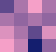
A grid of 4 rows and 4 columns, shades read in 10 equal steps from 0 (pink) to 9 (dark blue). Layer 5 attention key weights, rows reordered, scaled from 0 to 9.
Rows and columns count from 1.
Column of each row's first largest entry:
1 2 3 3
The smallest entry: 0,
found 2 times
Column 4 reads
3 4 1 4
